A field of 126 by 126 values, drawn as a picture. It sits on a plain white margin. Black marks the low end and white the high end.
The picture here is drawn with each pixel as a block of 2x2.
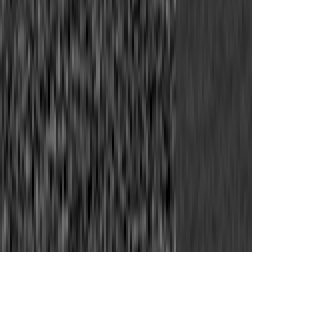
Slope: none. Mirror symmetry: none. Seam: vertical, 70% of the way across, the right part calmer. Grain: streaks running down. Average level on the scale: 20%.
